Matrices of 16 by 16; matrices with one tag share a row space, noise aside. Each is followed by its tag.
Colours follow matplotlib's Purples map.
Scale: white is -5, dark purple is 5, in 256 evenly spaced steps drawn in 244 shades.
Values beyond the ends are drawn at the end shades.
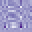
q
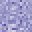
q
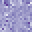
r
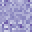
r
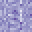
q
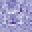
q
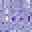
r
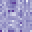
q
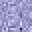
q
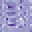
q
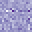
r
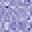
r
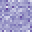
r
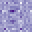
q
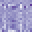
q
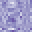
q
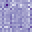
r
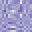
q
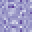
q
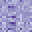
q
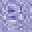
q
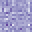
r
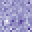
r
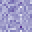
q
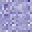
r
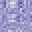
q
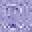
q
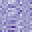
q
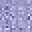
r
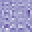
r
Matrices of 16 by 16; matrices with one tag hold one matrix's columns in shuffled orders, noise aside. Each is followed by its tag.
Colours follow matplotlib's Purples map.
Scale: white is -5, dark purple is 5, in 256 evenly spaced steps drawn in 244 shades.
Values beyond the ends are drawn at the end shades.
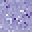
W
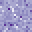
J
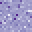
W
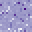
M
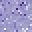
M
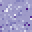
J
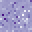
W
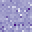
J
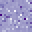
W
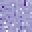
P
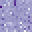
P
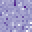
P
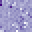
P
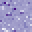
M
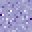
W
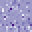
J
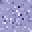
W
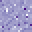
J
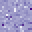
J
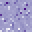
M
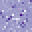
W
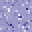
J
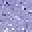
M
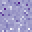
M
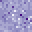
W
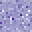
W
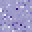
J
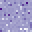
M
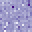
P
